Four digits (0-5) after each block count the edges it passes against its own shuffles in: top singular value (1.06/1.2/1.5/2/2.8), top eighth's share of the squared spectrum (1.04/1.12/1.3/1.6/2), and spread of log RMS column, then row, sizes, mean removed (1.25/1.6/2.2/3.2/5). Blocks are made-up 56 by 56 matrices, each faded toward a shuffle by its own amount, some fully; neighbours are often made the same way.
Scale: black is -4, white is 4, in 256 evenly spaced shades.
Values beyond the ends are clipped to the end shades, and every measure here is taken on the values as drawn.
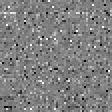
3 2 0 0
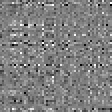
4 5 2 3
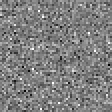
1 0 0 0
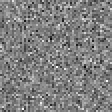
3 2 1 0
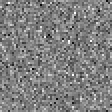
0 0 0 0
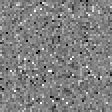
0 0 1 0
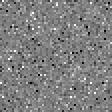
0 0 0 0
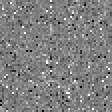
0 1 1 0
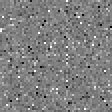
1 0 0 0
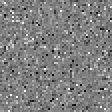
0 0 0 0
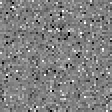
1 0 1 0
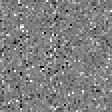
1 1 1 0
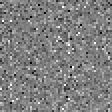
0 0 1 0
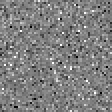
0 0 0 0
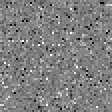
0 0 0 0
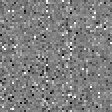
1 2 2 0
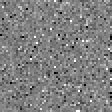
1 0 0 0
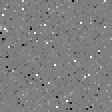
0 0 0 0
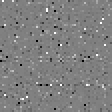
2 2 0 0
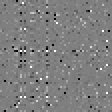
4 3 1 1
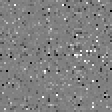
2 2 1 0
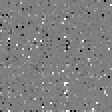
3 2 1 0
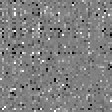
4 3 2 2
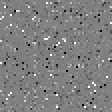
2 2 0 0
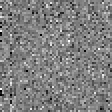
1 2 2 0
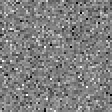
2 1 0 0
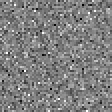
2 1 0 0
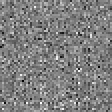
3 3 2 1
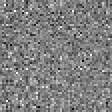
3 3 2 1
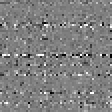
3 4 2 3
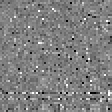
4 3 1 1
